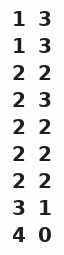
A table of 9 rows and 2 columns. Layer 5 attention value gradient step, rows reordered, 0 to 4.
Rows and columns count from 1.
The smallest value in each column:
1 0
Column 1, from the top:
1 1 2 2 2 2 2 3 4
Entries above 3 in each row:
0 0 0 0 0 0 0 0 1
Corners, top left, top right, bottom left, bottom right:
1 3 4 0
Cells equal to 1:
3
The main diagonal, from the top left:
1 3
